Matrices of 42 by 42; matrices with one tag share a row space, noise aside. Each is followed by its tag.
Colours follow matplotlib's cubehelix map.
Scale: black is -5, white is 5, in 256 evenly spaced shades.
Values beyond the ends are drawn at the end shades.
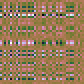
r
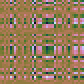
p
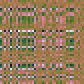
r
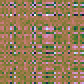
p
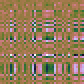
p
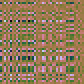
r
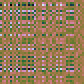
r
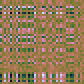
r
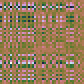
r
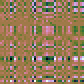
p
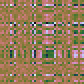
p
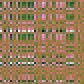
r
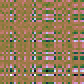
p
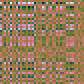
r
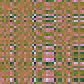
p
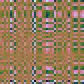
p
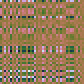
r
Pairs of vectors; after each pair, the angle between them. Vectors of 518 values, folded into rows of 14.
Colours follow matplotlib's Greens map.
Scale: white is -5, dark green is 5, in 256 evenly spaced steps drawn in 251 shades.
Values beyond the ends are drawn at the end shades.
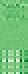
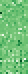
partly aligned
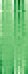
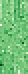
partly aligned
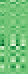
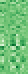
nearly opposite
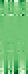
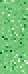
orthogonal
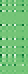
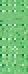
nearly parallel
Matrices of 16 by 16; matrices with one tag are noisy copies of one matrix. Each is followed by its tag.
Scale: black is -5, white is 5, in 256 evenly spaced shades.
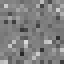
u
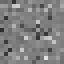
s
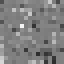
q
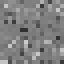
u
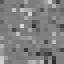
q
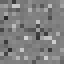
s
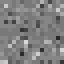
u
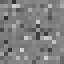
s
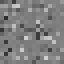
s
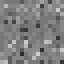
u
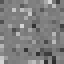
q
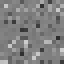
u
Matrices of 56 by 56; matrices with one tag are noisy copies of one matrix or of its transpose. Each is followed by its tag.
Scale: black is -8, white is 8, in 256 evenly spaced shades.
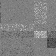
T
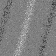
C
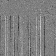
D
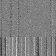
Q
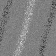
C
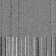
Q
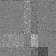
T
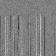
D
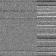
Q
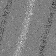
C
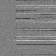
D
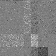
T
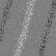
C
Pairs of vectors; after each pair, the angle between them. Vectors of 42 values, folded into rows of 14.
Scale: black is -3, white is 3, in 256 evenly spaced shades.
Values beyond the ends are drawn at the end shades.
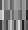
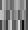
nearly parallel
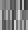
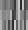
nearly parallel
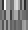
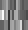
orthogonal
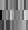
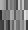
nearly parallel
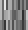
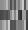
partly opposed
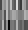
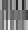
nearly opposite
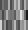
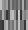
partly opposed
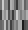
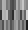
partly aligned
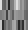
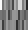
partly aligned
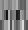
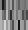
orthogonal
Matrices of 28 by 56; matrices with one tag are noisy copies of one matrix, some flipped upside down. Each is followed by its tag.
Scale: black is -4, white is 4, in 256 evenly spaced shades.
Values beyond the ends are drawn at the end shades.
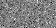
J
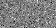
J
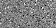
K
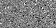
K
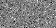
J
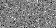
J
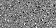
K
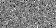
J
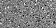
K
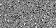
K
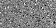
K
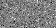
J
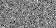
J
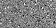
K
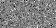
J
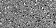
K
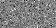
J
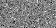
J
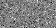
J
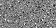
K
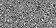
K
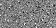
K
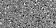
K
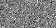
J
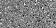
K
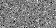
J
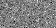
J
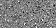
K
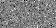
J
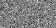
J
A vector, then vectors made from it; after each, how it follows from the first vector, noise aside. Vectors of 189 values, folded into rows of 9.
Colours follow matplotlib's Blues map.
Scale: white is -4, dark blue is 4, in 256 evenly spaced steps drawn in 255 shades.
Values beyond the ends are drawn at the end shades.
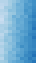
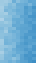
shrunk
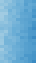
shrunk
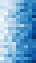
scaled up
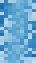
sign-scrambled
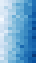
scaled up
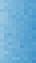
shrunk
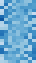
sign-scrambled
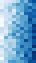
scaled up
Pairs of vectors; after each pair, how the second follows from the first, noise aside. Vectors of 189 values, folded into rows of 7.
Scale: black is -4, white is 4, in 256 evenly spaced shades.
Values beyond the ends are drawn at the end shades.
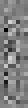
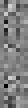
wrapped around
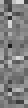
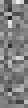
copied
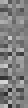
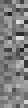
wrapped around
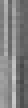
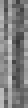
wrapped around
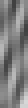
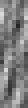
wrapped around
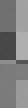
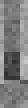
wrapped around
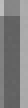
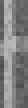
wrapped around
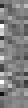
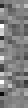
copied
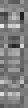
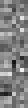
wrapped around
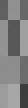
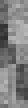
wrapped around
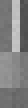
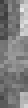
wrapped around
